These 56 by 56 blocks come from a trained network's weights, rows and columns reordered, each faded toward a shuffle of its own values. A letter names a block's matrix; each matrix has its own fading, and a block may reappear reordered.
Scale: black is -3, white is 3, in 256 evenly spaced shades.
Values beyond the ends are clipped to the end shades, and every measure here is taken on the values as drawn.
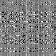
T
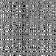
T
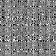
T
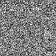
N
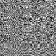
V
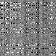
T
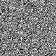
N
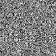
N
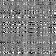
T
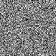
N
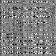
T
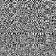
V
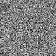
N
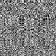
V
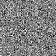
N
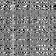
T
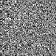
N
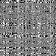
T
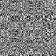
V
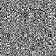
V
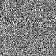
N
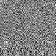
V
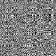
V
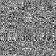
V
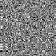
V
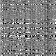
T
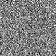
N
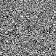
N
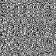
V
